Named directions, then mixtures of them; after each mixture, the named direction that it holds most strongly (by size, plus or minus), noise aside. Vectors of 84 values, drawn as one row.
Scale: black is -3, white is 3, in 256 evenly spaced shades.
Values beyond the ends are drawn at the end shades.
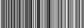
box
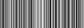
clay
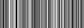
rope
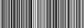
clay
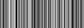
rope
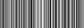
clay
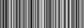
clay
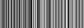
box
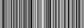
clay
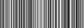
clay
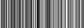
box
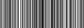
clay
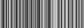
box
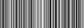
clay
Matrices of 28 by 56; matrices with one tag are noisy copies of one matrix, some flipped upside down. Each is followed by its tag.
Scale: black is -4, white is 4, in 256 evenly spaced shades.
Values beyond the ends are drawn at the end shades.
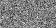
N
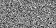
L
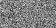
N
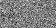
N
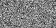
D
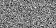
L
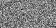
D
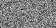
D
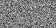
L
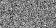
N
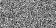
N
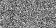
N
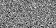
L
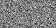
L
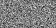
L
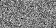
D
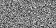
L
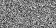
L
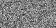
D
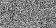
N
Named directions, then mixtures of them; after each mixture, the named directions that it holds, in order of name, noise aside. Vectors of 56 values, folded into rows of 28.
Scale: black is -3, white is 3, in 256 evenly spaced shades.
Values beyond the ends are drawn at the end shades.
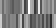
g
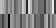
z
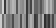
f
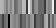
z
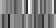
g, z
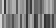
f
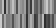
f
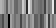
z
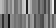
z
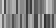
f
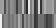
f, g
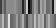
g, z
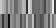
z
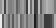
f, g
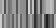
f, g
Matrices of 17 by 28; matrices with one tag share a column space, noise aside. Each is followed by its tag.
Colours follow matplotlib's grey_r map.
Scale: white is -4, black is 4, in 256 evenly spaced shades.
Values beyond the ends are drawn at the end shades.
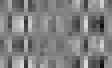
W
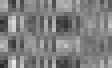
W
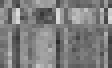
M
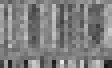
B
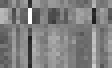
M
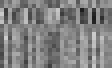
M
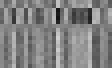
M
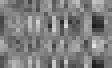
W
